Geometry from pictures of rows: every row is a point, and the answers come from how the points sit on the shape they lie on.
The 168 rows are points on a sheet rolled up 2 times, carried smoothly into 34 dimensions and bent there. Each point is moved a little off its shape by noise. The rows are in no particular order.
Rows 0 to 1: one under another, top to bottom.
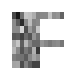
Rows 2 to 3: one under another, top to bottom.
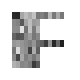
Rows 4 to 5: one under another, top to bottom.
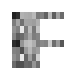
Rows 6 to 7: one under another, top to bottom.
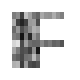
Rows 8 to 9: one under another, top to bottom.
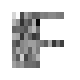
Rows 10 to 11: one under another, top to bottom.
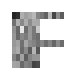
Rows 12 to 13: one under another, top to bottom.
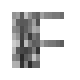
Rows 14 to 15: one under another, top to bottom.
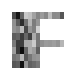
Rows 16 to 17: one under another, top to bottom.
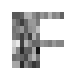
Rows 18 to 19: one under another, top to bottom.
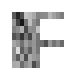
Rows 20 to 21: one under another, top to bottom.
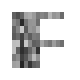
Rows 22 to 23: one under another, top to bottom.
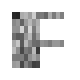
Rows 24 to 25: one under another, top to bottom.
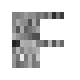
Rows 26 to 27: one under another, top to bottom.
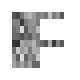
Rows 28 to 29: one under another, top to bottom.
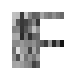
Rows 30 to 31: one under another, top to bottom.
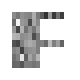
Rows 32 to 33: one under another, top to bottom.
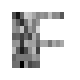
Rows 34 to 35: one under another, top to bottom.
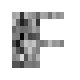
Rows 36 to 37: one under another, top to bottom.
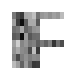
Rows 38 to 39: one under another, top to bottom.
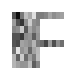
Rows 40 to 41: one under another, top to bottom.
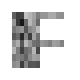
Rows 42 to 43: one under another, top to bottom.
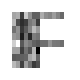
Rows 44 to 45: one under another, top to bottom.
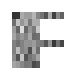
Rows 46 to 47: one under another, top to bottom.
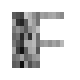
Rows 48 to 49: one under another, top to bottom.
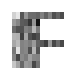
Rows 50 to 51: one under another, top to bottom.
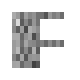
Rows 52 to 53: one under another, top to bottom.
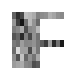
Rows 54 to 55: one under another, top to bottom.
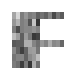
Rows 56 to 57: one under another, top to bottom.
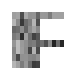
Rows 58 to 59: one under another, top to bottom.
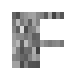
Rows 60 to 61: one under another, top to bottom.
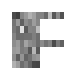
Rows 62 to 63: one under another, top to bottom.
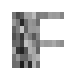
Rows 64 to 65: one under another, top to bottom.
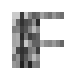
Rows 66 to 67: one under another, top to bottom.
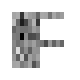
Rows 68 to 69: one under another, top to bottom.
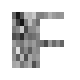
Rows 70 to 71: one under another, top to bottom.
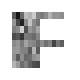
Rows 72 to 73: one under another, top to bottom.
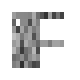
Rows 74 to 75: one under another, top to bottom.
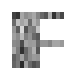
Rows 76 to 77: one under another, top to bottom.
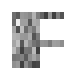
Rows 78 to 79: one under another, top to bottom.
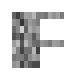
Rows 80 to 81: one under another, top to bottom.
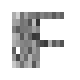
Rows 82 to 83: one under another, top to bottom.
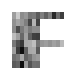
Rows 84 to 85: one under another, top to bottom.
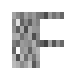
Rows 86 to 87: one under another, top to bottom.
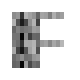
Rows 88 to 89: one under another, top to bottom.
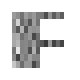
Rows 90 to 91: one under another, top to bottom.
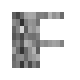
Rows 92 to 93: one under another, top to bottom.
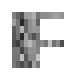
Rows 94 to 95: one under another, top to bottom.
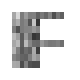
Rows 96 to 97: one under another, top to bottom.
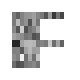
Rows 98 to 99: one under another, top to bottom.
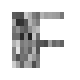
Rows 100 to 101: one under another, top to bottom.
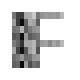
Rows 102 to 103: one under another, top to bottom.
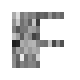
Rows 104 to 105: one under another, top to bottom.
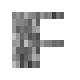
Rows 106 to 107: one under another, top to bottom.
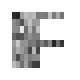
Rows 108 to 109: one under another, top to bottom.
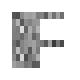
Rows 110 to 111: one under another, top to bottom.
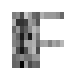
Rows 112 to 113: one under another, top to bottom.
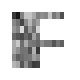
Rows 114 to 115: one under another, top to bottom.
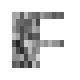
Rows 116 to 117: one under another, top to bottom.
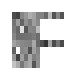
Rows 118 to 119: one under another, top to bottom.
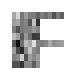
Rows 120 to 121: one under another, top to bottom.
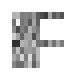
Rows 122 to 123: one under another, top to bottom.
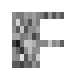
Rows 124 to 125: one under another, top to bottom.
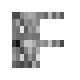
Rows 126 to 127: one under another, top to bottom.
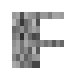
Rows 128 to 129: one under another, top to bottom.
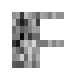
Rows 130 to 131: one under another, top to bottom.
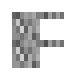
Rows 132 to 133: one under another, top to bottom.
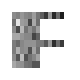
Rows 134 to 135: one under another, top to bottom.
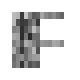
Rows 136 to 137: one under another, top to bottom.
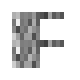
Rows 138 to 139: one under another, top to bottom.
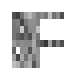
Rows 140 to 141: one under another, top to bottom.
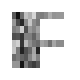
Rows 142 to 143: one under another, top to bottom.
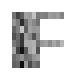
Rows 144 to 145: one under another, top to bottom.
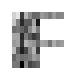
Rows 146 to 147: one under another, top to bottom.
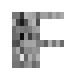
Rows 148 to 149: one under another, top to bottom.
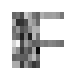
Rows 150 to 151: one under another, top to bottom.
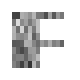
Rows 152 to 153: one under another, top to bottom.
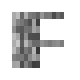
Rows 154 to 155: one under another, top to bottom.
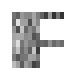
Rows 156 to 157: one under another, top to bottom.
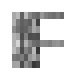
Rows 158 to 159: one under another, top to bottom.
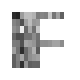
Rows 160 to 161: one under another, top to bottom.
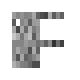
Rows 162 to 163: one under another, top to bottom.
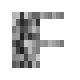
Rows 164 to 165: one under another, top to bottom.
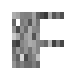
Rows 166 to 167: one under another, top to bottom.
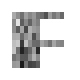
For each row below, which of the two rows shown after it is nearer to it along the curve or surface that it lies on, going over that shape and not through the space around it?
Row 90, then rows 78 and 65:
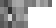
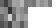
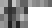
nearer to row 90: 78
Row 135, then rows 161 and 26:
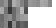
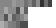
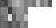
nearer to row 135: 26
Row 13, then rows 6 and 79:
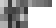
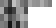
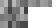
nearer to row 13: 6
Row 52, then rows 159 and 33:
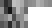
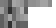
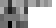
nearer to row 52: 33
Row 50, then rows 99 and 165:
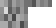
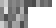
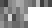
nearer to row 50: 165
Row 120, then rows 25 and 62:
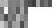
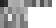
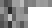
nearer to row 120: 25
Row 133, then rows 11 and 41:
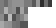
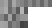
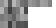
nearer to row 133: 11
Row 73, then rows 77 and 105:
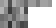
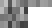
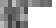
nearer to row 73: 77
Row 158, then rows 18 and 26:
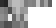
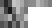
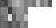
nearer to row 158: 18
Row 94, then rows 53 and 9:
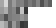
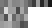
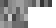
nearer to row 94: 53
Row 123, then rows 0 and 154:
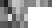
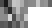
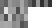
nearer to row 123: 0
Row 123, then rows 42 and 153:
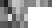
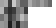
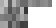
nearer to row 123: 42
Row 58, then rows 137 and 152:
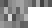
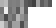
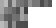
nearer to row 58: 152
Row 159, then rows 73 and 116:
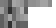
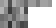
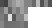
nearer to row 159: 73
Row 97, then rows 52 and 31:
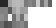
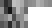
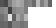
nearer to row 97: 52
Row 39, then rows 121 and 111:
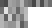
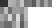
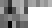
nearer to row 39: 121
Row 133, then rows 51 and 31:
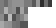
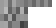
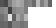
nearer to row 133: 51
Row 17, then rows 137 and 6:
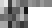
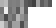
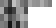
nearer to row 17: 6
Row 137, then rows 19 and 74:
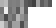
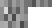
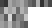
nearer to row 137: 74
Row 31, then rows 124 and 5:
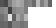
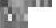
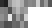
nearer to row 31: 124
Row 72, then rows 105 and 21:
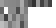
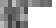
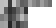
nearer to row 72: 105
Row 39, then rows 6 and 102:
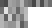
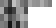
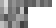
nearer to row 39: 102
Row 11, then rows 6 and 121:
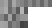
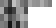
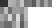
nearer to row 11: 121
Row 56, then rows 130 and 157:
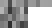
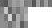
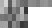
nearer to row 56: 157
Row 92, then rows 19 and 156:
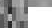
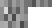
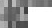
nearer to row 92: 156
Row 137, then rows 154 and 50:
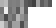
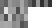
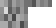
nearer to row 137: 154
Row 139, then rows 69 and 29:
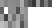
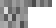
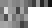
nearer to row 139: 29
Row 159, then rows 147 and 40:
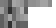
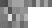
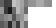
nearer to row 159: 147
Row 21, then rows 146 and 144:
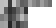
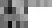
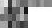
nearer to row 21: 144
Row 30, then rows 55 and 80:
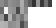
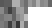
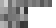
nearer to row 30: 80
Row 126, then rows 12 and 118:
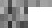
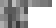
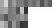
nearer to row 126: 12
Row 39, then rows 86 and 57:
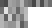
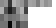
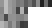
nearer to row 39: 57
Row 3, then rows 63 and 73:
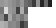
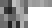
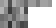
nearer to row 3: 73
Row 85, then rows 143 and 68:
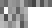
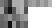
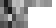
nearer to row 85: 68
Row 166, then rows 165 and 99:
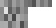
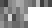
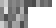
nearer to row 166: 165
